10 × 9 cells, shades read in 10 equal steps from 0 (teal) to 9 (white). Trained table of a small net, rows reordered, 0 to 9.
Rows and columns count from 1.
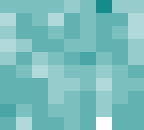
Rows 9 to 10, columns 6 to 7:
3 5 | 3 9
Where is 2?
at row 5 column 6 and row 9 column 1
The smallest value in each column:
2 3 3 3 3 2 0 3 3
